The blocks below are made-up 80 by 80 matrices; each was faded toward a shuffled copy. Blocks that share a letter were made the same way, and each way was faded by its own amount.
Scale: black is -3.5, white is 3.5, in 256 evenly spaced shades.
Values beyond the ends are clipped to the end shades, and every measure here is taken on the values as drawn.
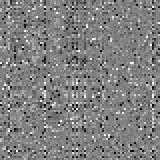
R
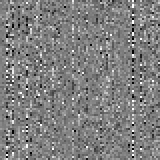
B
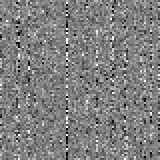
B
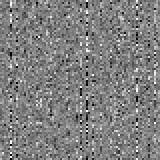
B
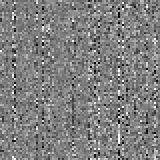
B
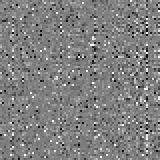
R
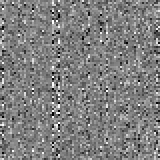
B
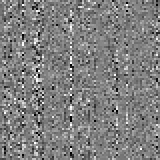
B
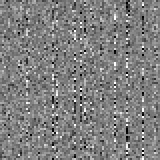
B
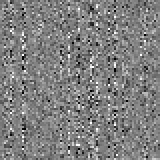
B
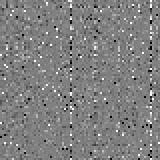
R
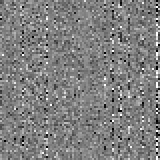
B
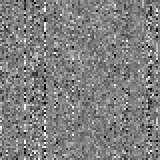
B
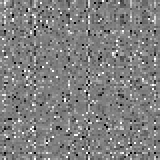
R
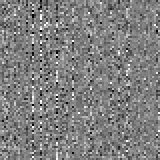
B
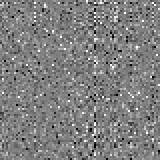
R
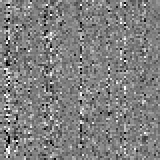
B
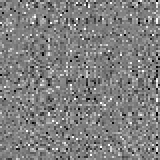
R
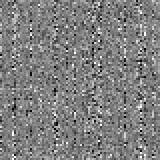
B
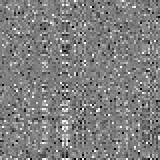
R
